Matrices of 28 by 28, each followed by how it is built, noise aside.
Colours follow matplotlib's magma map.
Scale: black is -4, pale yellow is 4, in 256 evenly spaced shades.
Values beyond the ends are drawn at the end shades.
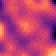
smooth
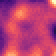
smooth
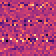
uneven rows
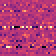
uneven rows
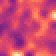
smooth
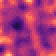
smooth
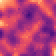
smooth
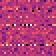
uneven rows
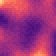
smooth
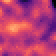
smooth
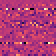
uneven rows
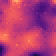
smooth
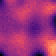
smooth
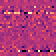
uneven rows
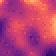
smooth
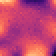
smooth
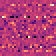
uneven rows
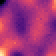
smooth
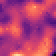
smooth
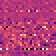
uneven rows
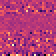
uneven rows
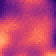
smooth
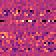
uneven rows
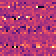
uneven rows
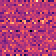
uneven rows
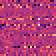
uneven rows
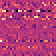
uneven rows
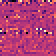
uneven rows
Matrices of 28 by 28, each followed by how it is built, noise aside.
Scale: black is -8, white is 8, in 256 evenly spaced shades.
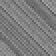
Toeplitz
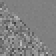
lower triangular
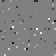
sparse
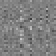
low rank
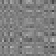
low rank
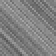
Toeplitz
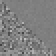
lower triangular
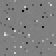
sparse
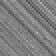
Toeplitz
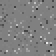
sparse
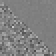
lower triangular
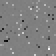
sparse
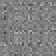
low rank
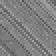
Toeplitz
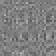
low rank
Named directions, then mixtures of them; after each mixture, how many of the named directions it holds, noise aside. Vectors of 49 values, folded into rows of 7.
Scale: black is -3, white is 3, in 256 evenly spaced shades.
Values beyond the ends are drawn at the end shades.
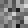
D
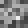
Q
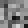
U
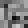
one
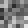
two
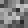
two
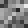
three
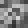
one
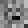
three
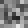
three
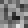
three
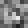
three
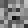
two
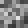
one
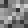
three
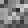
two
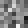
three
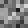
two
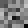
two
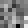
three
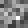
one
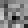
one
